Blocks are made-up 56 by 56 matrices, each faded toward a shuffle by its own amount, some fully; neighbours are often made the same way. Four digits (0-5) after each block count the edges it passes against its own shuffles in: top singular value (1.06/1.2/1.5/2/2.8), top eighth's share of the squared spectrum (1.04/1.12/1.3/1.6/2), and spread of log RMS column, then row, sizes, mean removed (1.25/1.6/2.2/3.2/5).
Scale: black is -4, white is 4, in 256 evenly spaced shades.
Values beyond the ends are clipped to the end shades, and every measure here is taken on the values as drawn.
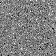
1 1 0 0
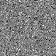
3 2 0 1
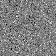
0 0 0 0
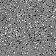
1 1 0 1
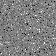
0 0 0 0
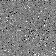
0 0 0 0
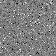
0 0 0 0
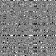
4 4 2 3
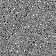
1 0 0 0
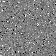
0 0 0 0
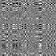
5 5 3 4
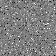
1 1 0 0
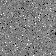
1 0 0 0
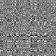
4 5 2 3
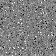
2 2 1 0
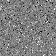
2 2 0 0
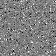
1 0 0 0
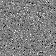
0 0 0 0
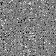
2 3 1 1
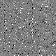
3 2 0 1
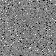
2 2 0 0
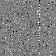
3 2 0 0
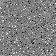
1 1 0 0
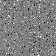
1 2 1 0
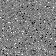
1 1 0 0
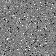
1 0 0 0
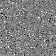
2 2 0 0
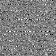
2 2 0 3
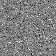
0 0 0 0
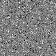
0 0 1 0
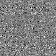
1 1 0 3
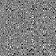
4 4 2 2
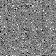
3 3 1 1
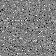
1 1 0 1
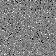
2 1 0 0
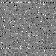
3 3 0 1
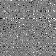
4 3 1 2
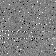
3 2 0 1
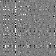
4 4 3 2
